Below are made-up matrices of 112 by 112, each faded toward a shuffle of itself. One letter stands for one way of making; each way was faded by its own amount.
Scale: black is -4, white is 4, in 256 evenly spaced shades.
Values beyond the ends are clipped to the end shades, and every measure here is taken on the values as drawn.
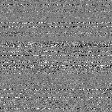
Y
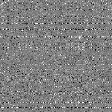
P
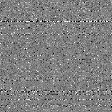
P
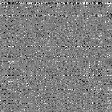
P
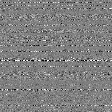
Y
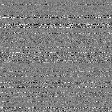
Y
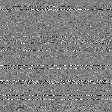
Y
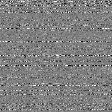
Y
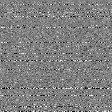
Y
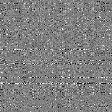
P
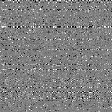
P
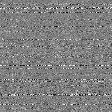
Y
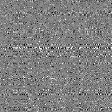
P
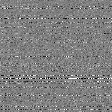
Y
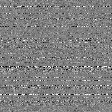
Y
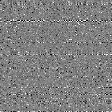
P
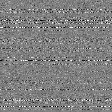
Y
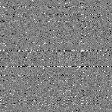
P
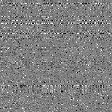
P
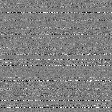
Y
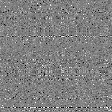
P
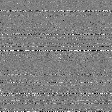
Y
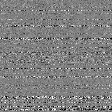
Y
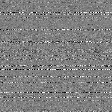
Y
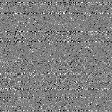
P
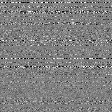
Y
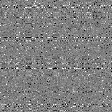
P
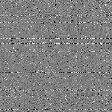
P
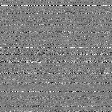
Y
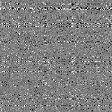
P
